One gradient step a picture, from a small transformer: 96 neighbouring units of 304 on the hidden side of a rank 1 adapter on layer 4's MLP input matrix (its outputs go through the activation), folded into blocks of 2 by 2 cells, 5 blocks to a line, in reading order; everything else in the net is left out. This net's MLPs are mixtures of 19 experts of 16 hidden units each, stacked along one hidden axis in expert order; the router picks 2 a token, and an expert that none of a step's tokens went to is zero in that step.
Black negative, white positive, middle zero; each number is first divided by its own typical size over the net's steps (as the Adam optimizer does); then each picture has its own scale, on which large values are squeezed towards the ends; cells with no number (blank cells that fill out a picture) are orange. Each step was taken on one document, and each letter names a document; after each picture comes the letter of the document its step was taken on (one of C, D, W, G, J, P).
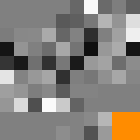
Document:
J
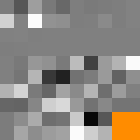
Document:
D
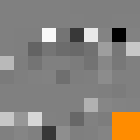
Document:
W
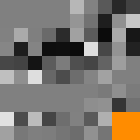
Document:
J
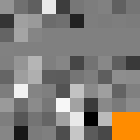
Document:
D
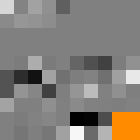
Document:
D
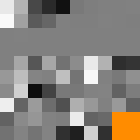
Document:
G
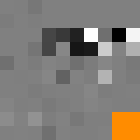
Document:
W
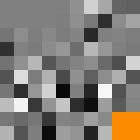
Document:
J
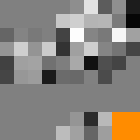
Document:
J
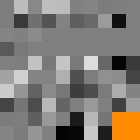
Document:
G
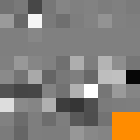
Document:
D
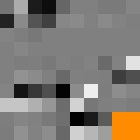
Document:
D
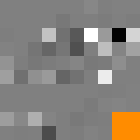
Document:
W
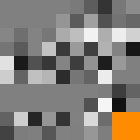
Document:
J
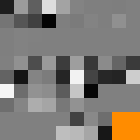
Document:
G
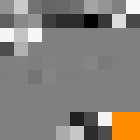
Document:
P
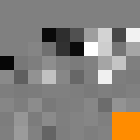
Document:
W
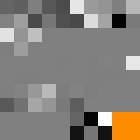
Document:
P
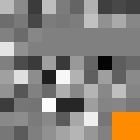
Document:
D
